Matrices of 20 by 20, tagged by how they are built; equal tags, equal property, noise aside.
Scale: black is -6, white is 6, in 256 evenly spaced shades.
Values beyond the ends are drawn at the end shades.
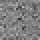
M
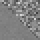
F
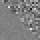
F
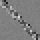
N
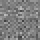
M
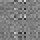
M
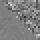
F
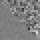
F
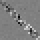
N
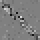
N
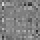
M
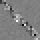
N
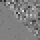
F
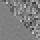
F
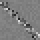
N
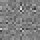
M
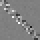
N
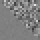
F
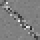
N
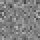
M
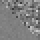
F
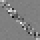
N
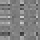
M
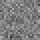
M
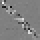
N
